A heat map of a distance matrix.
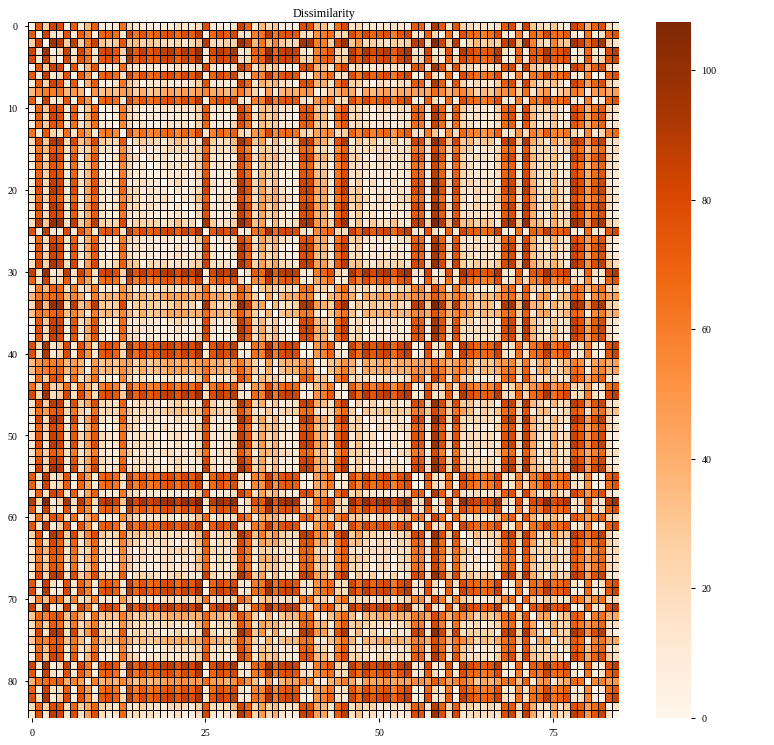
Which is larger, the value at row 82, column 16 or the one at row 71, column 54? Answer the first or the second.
the second
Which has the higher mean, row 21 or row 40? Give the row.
40
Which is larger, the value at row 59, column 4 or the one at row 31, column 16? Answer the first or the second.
the second
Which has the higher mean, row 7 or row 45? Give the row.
45
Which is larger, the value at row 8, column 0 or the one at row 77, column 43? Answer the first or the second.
the first
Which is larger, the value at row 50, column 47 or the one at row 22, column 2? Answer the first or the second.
the first
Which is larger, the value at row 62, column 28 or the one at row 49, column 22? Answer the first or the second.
the first
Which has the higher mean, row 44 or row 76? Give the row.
44
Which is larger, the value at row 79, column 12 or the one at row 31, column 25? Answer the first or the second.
the first
